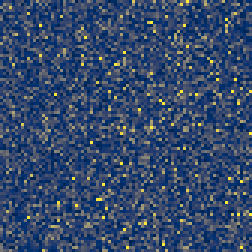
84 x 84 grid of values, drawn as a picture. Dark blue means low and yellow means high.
No seam splits the table. The grain is fine, like static. The values are skewed, with a long tail toward high values. No overall slope runs across the table. Overall the values sit about 20% of the way up the scale.
